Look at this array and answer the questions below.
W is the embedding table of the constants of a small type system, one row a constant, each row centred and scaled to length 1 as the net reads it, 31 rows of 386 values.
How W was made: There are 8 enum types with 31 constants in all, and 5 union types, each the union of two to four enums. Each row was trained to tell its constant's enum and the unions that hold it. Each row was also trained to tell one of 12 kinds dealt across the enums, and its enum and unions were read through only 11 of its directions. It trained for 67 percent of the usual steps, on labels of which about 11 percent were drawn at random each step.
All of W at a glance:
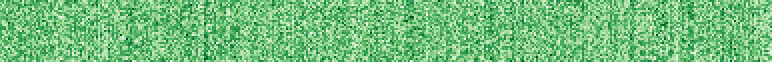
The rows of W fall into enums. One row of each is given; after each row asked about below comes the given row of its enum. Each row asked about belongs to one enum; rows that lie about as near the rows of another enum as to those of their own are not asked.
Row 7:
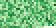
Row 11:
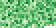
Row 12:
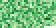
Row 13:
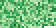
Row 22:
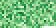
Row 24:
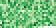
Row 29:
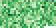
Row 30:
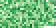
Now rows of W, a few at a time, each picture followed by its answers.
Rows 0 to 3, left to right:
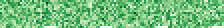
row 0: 12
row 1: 29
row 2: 12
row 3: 22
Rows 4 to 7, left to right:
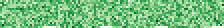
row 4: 30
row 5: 13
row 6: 30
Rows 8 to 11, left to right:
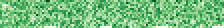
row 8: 13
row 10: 7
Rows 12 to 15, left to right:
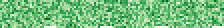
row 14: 24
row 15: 13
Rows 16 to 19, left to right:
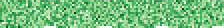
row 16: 22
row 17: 24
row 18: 12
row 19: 11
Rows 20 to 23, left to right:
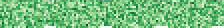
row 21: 30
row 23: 29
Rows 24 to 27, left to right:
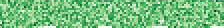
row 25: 22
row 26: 22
